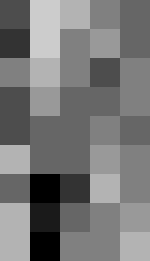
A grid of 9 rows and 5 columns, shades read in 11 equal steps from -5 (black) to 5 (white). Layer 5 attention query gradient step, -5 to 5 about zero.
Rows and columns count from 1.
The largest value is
3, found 2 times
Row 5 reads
-2 -1 -1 0 -1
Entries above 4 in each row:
0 0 0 0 0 0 0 0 0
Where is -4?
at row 8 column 2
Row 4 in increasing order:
-2 -1 -1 0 1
